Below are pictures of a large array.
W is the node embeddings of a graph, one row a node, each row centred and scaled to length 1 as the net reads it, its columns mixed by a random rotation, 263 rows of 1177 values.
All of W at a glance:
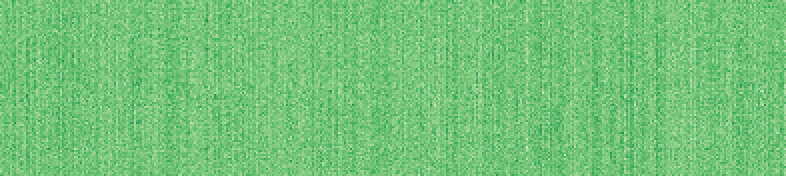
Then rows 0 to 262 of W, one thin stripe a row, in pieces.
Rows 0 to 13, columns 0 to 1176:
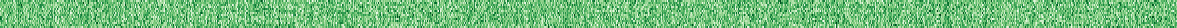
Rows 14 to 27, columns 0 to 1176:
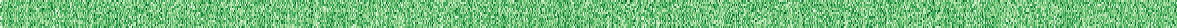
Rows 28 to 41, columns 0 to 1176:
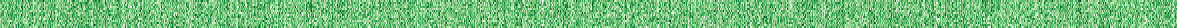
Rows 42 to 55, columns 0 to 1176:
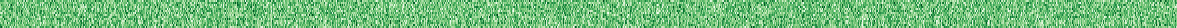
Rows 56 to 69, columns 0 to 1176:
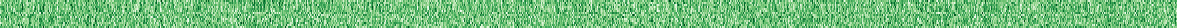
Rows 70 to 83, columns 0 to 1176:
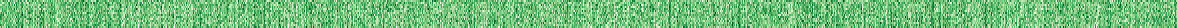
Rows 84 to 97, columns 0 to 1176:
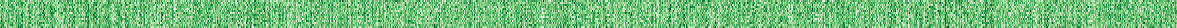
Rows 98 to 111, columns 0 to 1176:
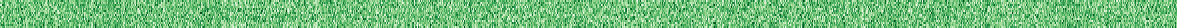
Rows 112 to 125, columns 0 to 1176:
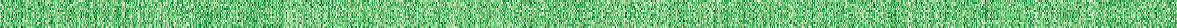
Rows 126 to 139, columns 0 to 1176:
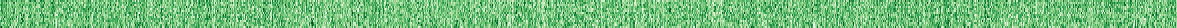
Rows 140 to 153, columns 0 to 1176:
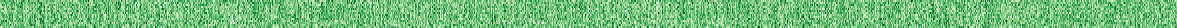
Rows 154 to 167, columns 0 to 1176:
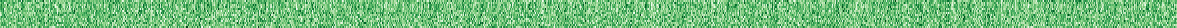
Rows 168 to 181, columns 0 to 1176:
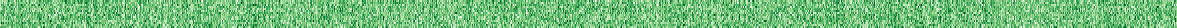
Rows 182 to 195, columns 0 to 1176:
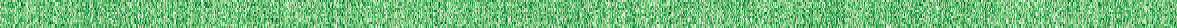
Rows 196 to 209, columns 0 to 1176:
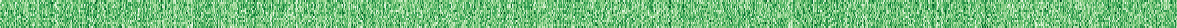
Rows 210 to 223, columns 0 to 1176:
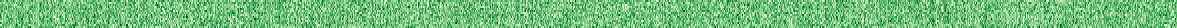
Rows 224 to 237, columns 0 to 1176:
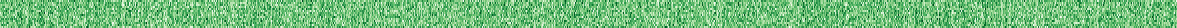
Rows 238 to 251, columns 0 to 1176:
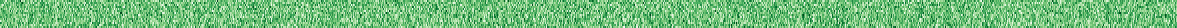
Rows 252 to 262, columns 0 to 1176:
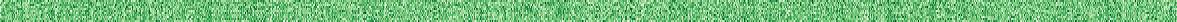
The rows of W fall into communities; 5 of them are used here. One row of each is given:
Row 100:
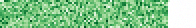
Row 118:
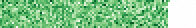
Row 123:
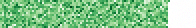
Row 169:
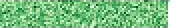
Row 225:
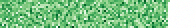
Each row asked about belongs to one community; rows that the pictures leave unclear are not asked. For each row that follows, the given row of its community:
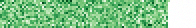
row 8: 169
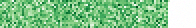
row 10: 169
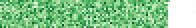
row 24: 225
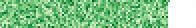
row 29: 169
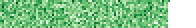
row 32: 118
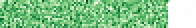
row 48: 100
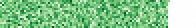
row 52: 169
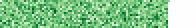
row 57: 123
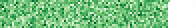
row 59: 118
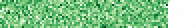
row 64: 118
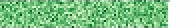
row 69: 225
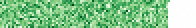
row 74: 169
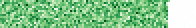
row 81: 100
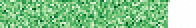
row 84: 169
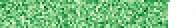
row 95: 118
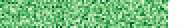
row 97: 118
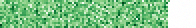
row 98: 100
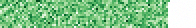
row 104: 225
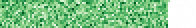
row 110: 225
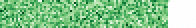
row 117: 100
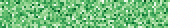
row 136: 225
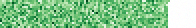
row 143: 100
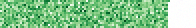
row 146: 123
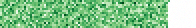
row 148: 225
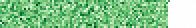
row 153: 100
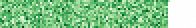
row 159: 118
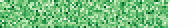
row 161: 100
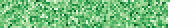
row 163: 225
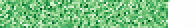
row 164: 100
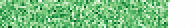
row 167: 100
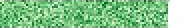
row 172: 169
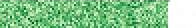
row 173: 169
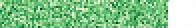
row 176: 100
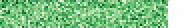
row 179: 118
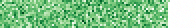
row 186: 169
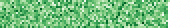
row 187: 100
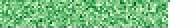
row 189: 225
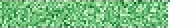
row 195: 225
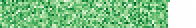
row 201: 225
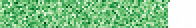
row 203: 123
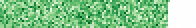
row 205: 169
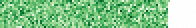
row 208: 169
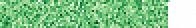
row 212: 100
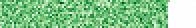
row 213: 225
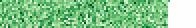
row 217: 225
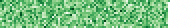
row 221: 225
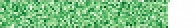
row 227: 100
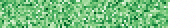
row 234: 118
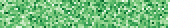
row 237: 169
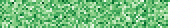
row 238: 169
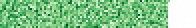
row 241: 100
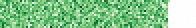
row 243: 118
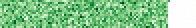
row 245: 225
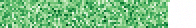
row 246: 225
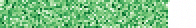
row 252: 100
